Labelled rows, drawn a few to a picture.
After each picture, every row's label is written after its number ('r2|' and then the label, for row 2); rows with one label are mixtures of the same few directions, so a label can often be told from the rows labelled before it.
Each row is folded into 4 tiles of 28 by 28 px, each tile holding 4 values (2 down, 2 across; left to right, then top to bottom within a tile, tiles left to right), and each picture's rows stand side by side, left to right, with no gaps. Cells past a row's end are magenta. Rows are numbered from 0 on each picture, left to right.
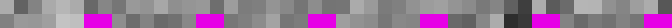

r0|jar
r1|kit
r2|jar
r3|jar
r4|jar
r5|kit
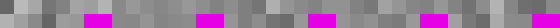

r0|jar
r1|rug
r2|kit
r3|kit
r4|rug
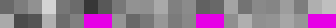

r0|rug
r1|rug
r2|rug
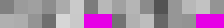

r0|jar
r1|rug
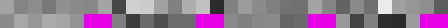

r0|kit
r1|kit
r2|jar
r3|kit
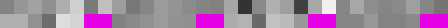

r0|jar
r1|jar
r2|rug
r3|rug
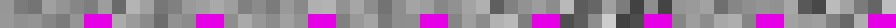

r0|kit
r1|jar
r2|rug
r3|rug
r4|kit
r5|jar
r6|kit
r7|kit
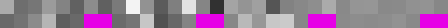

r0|jar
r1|rug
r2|kit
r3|kit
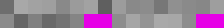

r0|kit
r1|kit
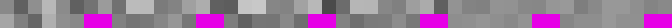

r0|rug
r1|kit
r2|kit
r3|kit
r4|kit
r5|jar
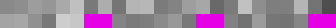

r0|jar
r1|kit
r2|rug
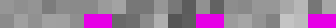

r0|kit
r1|jar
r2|jar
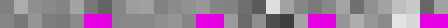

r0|rug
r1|kit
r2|kit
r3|jar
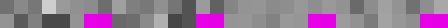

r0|kit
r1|jar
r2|jar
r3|rug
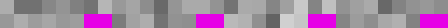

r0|kit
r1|rug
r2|jar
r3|kit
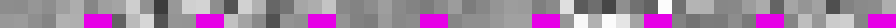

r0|jar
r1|rug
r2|jar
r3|rug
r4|jar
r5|kit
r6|kit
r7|kit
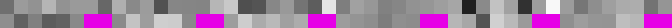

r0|kit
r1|kit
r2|kit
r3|jar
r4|rug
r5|jar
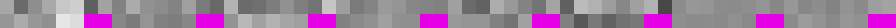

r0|jar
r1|rug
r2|kit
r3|jar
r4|kit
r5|kit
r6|kit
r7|rug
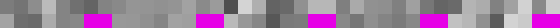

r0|rug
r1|jar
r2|jar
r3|rug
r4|jar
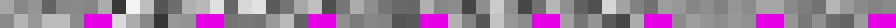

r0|kit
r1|jar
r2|kit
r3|jar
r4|rug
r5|kit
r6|rug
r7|kit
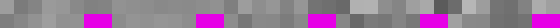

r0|jar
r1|kit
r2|rug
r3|kit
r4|jar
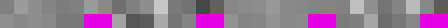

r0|jar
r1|rug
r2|rug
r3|rug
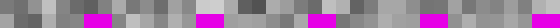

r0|rug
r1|rug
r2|kit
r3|jar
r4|rug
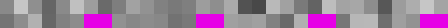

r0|rug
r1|jar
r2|kit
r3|rug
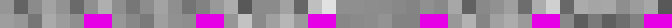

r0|rug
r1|rug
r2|rug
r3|jar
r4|rug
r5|kit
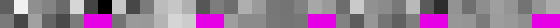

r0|rug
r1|jar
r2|jar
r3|rug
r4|rug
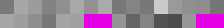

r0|jar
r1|kit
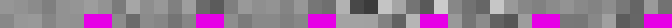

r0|rug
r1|rug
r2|rug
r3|kit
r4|kit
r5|jar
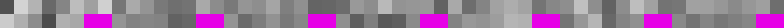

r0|jar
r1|jar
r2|rug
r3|kit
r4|jar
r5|rug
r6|kit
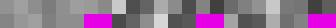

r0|rug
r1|jar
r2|rug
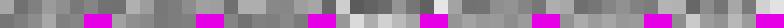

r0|jar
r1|jar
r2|kit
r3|kit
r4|kit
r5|kit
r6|rug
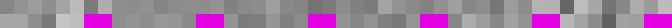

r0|jar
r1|kit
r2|rug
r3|kit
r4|rug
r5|jar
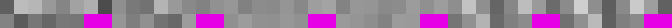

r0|kit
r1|kit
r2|rug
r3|jar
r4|rug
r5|rug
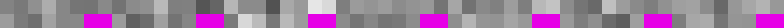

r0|rug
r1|rug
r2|rug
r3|kit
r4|rug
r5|kit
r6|rug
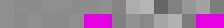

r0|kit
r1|kit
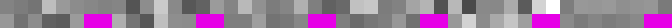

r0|kit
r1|rug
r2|rug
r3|kit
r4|rug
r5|kit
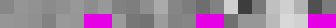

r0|jar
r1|rug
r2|jar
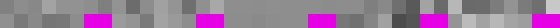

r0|kit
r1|rug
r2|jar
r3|jar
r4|kit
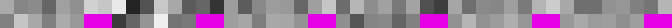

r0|rug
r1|jar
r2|rug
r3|rug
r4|rug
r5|kit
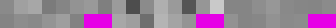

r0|kit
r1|rug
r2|rug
